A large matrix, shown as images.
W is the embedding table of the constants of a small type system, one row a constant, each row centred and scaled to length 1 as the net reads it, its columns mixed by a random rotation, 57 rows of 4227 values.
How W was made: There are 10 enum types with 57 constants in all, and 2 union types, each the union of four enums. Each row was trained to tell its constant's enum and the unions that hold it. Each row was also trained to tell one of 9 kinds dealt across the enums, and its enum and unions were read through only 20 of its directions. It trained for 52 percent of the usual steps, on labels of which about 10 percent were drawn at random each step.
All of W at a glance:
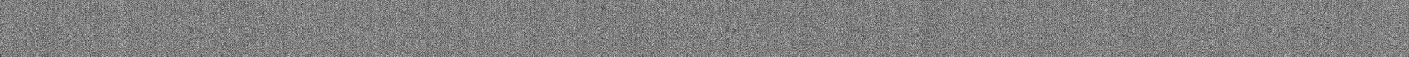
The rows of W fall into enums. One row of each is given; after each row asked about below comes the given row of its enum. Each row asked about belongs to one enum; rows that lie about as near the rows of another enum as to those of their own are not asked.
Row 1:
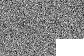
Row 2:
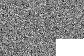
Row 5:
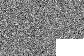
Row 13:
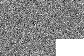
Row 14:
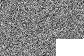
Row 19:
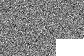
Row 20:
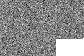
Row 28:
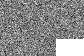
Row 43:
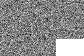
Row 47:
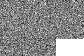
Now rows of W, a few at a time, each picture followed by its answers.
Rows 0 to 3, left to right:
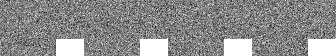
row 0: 47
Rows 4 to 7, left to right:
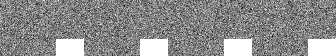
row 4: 2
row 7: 5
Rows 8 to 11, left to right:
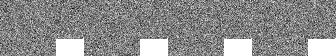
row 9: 28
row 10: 14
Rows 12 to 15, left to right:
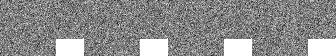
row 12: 13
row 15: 2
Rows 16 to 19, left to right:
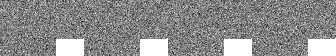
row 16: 47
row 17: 20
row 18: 14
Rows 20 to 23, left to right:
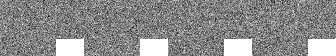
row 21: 14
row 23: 19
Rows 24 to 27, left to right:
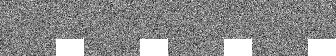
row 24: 1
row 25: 14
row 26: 19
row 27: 1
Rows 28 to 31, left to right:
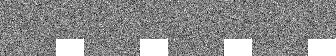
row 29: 28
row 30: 1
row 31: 28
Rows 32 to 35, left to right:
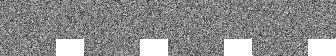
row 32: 28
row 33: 13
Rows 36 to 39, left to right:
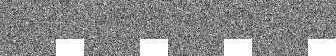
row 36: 13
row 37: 14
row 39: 1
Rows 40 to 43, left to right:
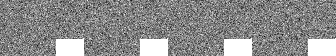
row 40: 13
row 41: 19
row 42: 20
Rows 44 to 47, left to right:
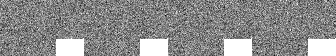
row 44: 2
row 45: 2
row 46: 1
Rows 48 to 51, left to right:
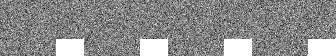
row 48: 20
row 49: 1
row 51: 13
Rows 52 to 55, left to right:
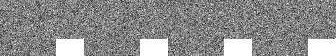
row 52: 5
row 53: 5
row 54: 28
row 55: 14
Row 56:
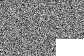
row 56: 28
